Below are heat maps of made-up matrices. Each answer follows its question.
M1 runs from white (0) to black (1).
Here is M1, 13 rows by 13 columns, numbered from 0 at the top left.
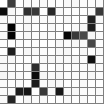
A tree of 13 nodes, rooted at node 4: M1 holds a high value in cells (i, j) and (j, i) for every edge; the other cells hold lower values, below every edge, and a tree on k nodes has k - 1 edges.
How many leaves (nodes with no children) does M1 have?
9
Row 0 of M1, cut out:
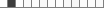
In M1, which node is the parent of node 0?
1
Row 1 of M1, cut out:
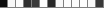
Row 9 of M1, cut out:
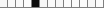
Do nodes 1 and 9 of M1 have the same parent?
yes
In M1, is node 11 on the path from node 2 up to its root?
yes
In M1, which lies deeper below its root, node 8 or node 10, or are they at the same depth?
the same depth
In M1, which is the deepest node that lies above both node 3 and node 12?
1
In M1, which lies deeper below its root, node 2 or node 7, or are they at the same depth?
the same depth
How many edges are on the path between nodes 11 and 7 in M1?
1
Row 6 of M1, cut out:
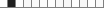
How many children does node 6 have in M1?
0
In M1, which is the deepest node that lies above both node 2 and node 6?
1
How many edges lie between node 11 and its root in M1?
3
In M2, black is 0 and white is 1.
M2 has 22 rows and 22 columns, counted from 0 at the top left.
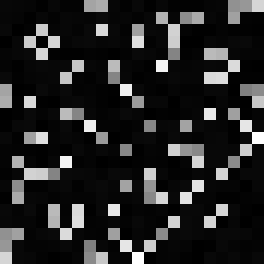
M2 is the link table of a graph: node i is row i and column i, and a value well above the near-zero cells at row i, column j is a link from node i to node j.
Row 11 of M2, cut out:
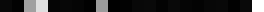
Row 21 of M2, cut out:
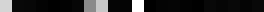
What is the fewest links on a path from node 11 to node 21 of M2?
1
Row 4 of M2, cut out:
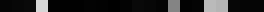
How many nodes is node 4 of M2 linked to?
4
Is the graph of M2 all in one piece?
yes
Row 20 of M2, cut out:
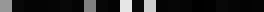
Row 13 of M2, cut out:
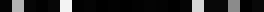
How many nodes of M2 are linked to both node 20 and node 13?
0
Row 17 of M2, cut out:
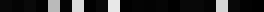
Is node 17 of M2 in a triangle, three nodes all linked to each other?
yes
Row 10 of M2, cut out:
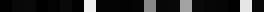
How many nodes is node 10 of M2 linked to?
4
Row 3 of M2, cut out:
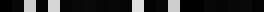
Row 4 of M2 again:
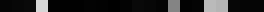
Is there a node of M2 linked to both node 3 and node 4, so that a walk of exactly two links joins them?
yes
